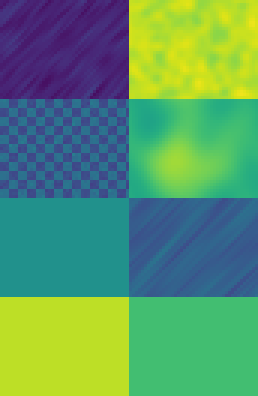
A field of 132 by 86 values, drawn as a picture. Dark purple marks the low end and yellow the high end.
The table splits into 4 rows of 2 panels. Panel 1,1: very low, slanting up to the right, faint in contrast. Panel 1,2: very high, blotchy, faint in contrast. Panel 2,1: low, checkered. Panel 2,2: high, smooth. Panel 3,1: middling, flat. Panel 3,2: low, slanting up to the right, faint in contrast. Panel 4,1: very high, flat. Panel 4,2: high, flat.
